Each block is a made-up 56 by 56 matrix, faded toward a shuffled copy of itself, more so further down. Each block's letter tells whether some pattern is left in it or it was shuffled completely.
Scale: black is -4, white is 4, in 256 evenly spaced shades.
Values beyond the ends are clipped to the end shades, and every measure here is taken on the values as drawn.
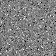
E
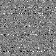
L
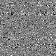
L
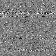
L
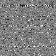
L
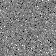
E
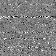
L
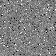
E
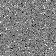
E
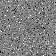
E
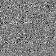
L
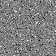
E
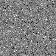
E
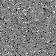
E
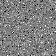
E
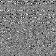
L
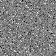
E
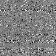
L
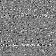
L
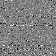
L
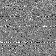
L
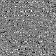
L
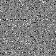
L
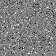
E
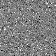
E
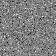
E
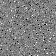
E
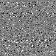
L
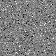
E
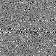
L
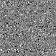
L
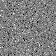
E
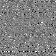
L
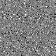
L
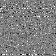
L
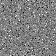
E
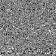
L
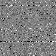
L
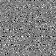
L
